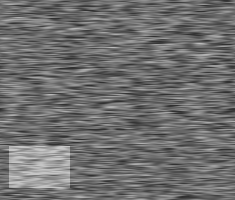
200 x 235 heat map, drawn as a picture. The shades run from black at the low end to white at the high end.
Ninth with the highest average: bottom left. Grain: streaks across. Odd patch: higher, in the bottom left. Mirror symmetry: none.
